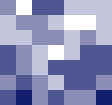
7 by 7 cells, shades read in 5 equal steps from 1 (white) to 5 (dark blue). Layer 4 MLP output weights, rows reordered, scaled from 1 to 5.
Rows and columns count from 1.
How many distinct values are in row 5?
3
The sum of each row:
18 14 17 20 25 23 27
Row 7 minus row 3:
2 3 0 1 1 0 3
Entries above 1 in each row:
6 5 7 6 7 7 7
